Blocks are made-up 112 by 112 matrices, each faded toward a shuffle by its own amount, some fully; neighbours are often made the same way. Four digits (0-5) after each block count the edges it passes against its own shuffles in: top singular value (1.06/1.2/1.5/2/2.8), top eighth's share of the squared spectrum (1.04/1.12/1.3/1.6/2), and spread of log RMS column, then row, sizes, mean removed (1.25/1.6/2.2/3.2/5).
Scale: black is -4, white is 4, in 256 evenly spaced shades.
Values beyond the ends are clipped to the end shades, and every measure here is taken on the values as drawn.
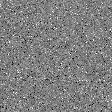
1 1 0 0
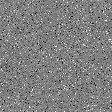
0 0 0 0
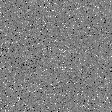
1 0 0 0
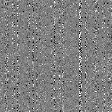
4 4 4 0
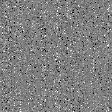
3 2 2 0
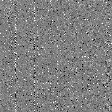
3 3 3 0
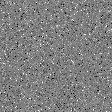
0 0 0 0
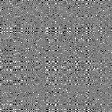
5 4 3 3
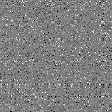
4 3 1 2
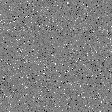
2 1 0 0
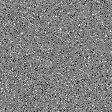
0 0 0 1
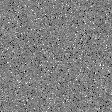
0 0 0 0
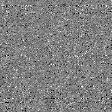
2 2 2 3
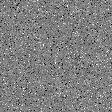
0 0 0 0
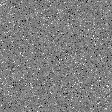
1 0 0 0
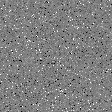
0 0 0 0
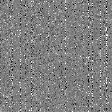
2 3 3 0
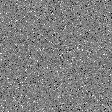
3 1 0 0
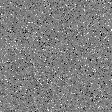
0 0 0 0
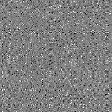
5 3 2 2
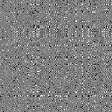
5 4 3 3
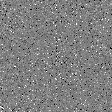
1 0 1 0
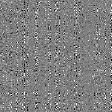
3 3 4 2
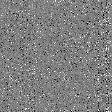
2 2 2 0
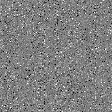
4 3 2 0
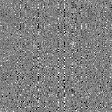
5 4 3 2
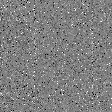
3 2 1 0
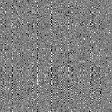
5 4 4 2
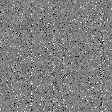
3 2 2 0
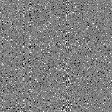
4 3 2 1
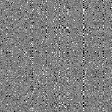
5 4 3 1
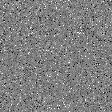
3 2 1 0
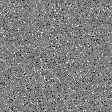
1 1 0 0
